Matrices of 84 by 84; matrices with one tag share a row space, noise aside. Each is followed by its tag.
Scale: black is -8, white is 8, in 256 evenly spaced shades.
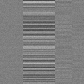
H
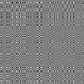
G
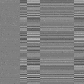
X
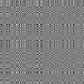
G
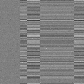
X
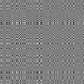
G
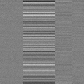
H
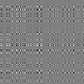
G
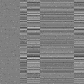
X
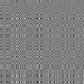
G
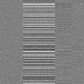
H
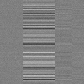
H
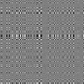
G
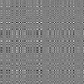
G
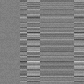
X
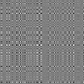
G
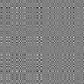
G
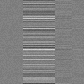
H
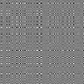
G
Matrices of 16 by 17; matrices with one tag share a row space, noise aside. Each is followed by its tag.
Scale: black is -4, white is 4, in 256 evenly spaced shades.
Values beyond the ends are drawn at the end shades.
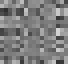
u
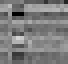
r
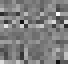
u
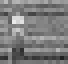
r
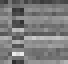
r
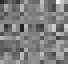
u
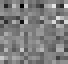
u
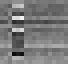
r
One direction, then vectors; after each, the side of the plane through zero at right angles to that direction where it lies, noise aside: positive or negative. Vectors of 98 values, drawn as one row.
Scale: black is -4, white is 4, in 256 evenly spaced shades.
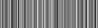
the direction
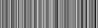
positive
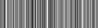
negative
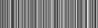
positive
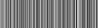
negative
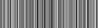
negative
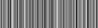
negative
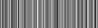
positive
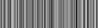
negative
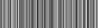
negative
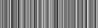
positive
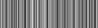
positive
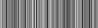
positive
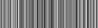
negative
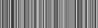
positive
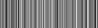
positive
